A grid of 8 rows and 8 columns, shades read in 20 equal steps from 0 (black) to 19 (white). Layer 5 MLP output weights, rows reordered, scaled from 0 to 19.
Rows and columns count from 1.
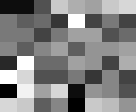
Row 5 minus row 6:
-16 3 2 2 3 7 -5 8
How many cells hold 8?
4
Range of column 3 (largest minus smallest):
7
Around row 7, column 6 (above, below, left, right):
4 15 1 10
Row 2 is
9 7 8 4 19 5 9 5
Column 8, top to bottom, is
16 5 8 12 13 5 6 11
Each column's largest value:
19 19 12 16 19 15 15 16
